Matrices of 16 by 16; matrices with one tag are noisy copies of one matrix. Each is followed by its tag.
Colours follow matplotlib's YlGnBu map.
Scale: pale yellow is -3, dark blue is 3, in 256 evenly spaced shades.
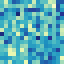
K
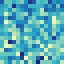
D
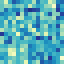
K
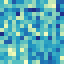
K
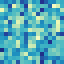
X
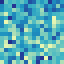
D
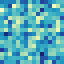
X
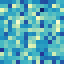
X
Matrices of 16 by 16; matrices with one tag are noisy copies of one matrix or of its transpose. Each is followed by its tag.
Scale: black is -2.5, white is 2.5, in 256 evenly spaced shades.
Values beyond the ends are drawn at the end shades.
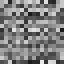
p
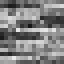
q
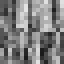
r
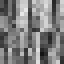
r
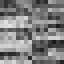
r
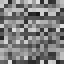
p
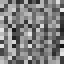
p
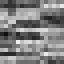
q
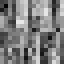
r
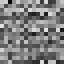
p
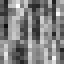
q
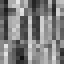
q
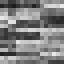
q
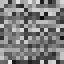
p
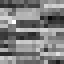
q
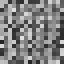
p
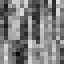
q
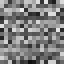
p
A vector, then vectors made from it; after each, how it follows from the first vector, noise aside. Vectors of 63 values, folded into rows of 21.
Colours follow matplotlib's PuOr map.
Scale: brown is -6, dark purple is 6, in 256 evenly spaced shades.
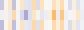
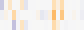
partly zeroed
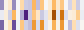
scaled up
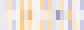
reversed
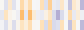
reversed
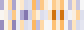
scaled up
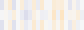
shrunk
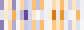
scaled up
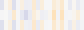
shrunk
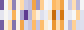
scaled up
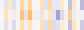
reversed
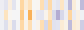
reversed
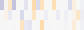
partly zeroed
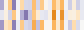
scaled up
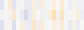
shrunk
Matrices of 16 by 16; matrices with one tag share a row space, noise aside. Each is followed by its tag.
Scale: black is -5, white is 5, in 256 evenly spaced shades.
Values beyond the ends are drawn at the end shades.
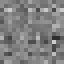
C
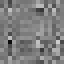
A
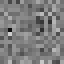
A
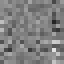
C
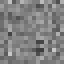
A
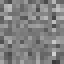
C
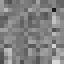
C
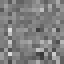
A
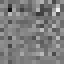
A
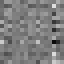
C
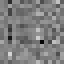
A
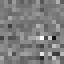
A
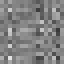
A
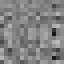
C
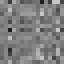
A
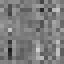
A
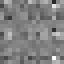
C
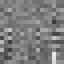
C
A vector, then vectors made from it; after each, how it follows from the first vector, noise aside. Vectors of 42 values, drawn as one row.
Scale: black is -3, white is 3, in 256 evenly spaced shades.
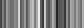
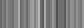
shrunk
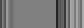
partly zeroed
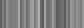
shrunk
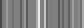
partly zeroed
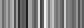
reversed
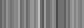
shrunk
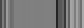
partly zeroed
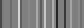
partly zeroed
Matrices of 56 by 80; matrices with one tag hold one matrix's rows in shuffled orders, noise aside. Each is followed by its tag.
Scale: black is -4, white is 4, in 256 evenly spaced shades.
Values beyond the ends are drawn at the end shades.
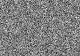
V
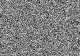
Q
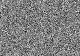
V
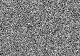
Q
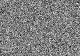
Q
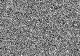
Q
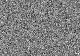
V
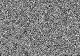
V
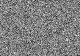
V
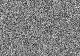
V
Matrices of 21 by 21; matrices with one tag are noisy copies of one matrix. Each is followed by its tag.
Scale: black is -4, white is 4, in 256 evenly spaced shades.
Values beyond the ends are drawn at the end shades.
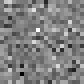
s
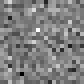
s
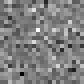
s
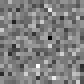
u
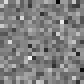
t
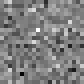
s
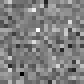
s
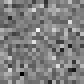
s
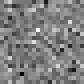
s
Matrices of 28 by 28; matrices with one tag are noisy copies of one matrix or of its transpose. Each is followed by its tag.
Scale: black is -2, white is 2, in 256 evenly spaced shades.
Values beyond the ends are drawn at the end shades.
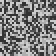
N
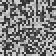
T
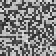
T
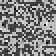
N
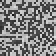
T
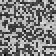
N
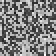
N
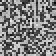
T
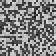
T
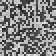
T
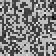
N
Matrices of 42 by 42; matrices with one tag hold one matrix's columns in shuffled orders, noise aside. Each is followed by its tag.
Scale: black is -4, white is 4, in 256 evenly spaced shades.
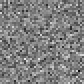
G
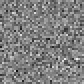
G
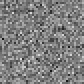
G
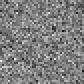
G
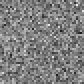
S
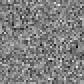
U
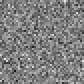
G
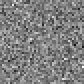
U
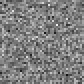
S
